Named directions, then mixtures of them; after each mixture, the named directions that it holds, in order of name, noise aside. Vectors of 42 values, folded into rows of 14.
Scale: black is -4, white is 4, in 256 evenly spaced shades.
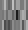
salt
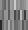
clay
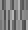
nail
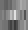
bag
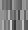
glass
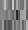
salt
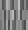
nail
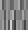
glass, nail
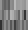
bag, clay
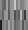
clay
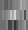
bag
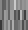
clay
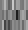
salt
